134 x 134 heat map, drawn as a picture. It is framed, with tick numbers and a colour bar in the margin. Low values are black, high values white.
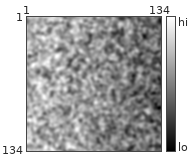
No lone cell stands out from its neighbours. The texture is blotchy. There are no regular stripes. There is an overall slope up to the left.
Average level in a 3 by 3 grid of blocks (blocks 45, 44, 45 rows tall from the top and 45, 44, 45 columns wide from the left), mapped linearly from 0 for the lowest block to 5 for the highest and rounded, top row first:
5 3 0 / 5 3 0 / 5 3 0
